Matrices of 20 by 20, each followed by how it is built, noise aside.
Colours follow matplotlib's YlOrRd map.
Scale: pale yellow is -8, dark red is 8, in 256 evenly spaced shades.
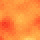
smooth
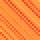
Toeplitz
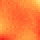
smooth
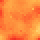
smooth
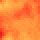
smooth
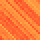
Toeplitz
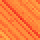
Toeplitz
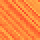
Toeplitz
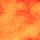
smooth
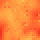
smooth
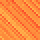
Toeplitz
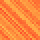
Toeplitz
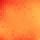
smooth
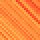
Toeplitz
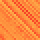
Toeplitz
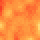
smooth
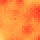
smooth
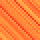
Toeplitz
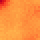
smooth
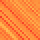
Toeplitz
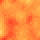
smooth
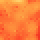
smooth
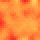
smooth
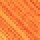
Toeplitz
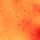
smooth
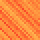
Toeplitz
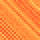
Toeplitz
